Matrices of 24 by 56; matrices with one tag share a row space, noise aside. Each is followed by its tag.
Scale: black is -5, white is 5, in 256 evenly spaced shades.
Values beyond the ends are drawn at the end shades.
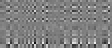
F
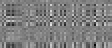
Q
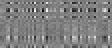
F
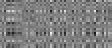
Q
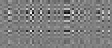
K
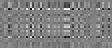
K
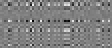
K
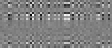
K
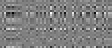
Q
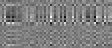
Q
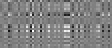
K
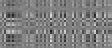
Q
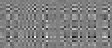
F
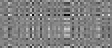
K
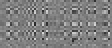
F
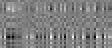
Q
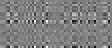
F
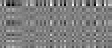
Q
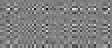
F
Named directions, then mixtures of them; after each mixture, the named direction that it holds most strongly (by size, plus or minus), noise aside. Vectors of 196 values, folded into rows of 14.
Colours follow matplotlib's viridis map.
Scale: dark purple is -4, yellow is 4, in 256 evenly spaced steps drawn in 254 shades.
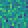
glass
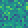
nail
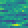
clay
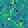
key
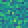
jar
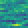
clay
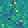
key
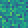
glass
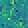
key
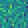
glass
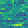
clay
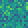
nail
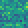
nail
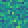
jar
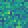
jar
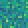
glass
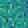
glass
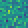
glass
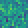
glass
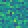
jar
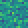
jar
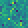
key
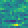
clay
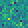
key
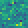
key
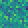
nail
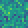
nail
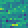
clay
